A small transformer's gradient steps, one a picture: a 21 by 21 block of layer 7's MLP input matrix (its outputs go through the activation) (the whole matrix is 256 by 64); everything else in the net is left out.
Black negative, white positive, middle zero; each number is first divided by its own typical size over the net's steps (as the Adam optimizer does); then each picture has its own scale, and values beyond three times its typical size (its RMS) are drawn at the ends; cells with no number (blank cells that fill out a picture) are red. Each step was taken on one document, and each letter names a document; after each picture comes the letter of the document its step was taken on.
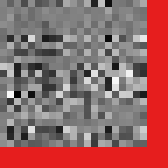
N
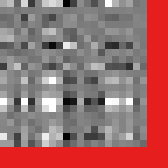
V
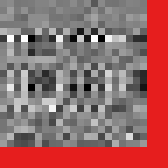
N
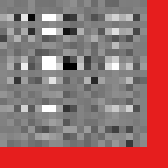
V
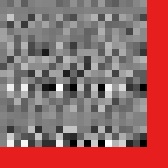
N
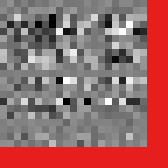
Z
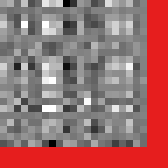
V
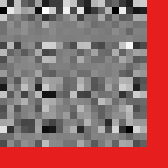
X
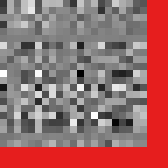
X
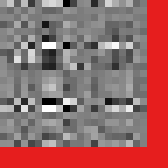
V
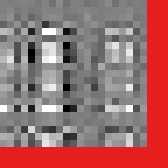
V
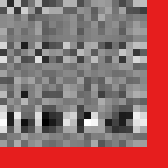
X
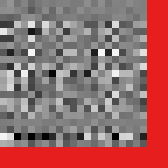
N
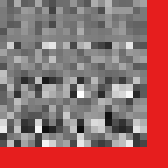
X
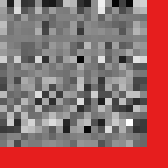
X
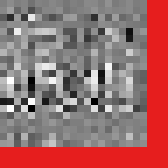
N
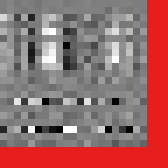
V
